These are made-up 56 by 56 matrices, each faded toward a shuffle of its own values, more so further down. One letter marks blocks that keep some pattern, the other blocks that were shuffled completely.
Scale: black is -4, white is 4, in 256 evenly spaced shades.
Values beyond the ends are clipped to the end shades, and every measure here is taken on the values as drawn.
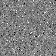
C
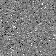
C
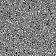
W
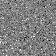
C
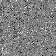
C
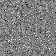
C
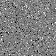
W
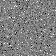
W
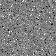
W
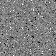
W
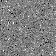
W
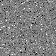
W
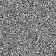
C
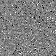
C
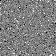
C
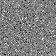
W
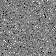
W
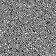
W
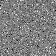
C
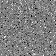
W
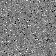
W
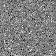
C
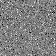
W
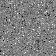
C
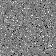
W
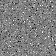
W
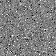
C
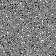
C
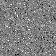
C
